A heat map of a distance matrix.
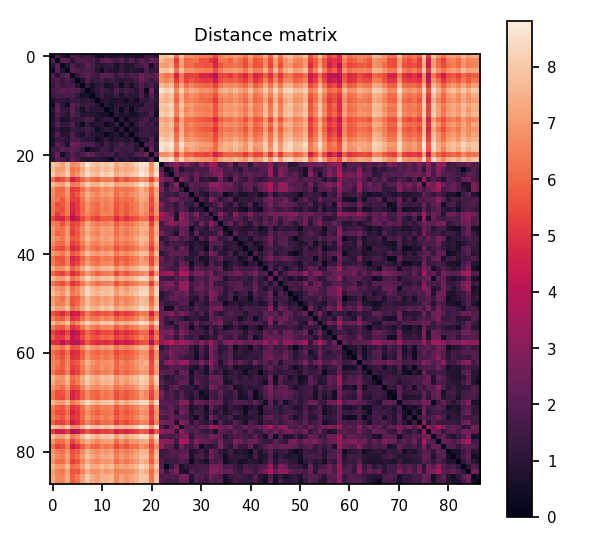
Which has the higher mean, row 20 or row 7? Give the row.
7
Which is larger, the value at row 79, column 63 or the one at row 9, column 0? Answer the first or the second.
the first
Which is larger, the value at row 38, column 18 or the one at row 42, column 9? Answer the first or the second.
the first
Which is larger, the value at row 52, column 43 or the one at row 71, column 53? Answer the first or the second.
the first
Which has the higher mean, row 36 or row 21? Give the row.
21
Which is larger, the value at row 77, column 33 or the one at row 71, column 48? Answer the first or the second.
the first
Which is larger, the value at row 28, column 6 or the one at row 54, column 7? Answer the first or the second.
the second
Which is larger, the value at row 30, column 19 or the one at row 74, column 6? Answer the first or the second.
the first
